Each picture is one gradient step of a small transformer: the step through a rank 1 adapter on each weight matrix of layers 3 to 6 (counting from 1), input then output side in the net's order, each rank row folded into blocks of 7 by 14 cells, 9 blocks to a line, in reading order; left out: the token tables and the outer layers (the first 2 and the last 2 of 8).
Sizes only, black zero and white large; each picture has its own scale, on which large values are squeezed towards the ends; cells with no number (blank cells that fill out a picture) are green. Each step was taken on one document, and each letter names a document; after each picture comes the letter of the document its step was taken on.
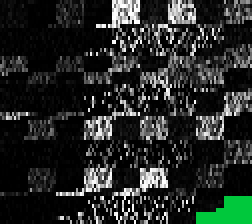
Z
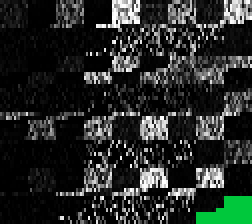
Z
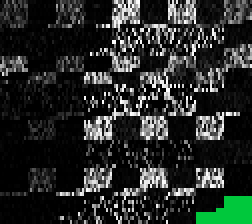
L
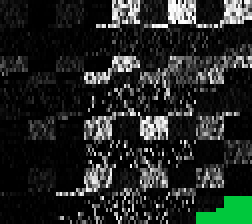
Z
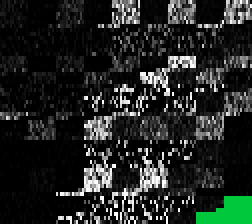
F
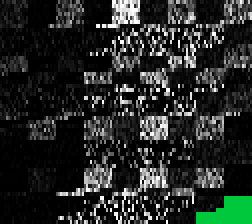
F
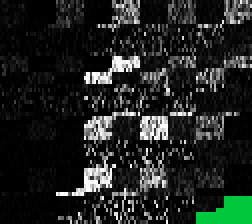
F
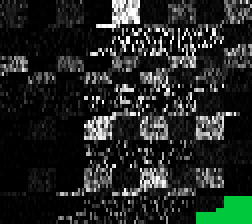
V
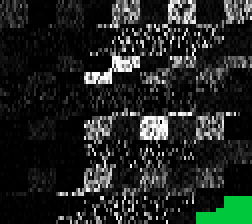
V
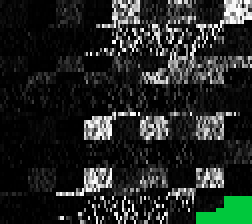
Z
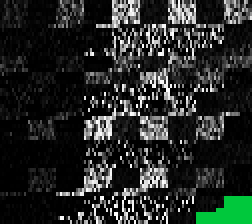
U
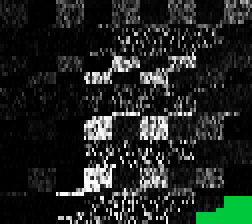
V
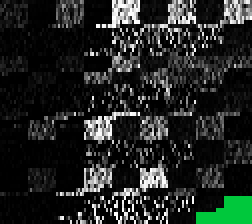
U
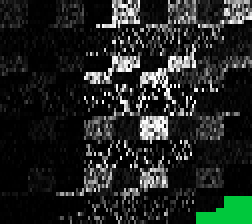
L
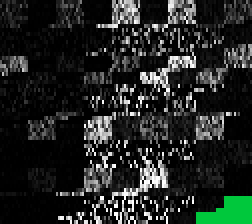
F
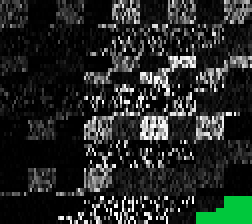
F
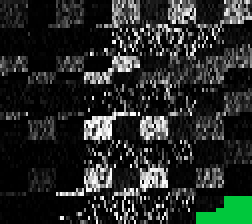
Z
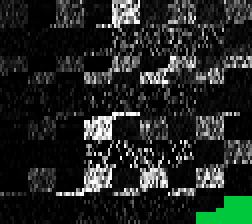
U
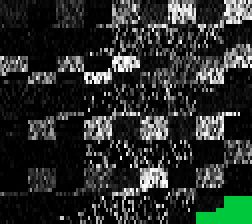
Z
